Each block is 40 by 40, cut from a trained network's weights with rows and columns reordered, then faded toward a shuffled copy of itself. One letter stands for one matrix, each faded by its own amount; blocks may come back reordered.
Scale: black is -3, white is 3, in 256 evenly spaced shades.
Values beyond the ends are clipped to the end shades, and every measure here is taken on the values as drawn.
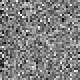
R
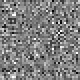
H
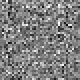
R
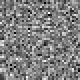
R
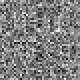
R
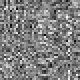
R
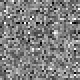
H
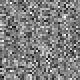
R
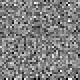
H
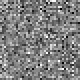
R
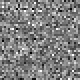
H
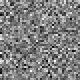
R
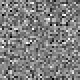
H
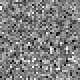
H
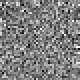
H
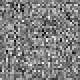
R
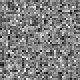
H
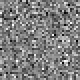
H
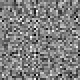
R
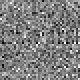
H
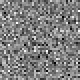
H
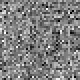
H
